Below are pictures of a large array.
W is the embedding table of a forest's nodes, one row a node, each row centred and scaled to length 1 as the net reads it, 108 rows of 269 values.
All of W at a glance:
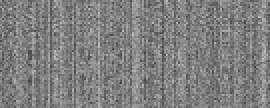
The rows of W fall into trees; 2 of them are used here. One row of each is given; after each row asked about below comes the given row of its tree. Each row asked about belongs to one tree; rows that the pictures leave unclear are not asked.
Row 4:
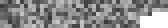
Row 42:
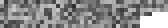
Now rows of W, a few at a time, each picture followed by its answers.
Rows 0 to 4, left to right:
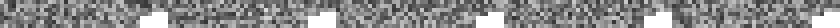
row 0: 4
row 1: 4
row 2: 42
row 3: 4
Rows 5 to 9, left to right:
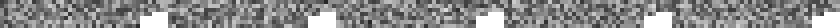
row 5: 42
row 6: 4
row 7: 4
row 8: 42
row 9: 42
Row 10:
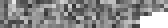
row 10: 42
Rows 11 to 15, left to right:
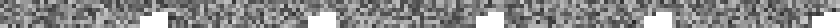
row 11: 4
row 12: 4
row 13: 42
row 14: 4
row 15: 42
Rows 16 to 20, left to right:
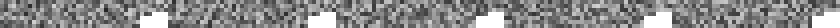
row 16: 42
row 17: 42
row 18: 4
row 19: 4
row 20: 4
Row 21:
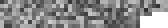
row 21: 42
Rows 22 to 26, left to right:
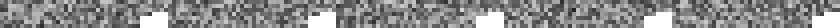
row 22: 42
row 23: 42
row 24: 4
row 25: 4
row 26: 42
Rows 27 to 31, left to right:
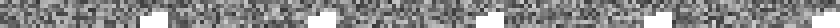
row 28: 4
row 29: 42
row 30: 4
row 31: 4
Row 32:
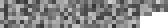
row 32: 42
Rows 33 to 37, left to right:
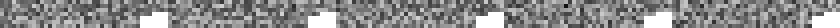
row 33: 42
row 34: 42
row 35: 42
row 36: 4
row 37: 42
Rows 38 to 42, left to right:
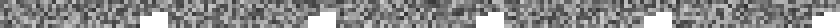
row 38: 42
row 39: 4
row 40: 42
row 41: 4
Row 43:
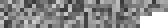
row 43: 42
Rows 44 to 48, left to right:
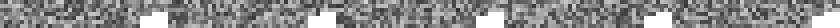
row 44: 42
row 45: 4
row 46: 4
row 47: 42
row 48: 4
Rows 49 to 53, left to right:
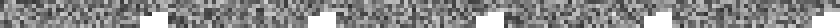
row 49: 42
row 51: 4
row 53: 4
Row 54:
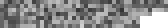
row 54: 4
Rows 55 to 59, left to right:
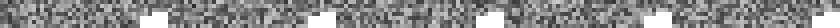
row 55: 4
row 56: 4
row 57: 4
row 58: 4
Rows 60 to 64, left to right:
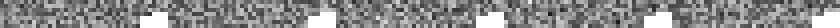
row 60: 42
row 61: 4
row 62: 42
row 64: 4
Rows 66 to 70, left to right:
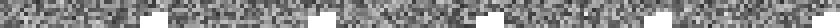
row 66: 42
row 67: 4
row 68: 42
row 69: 4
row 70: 42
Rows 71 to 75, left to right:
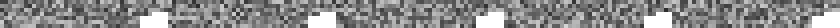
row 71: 42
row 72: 42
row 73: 4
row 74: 42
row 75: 4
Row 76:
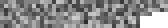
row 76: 42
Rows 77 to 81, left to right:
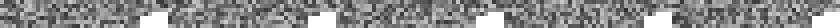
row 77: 4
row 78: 4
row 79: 4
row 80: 4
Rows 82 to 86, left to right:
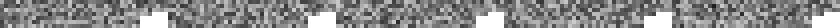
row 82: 4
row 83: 4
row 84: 4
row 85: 42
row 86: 42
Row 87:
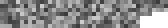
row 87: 4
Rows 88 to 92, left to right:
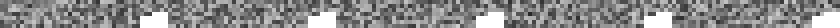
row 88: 42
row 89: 4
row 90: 4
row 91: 42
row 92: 4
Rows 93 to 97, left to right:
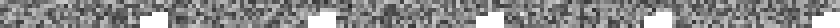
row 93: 42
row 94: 4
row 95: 4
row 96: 4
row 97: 42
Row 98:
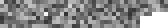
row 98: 4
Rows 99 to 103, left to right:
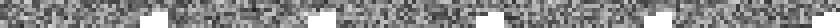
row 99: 4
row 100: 4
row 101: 42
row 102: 4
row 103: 42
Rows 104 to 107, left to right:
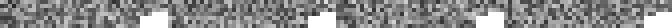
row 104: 4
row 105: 42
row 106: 4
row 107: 42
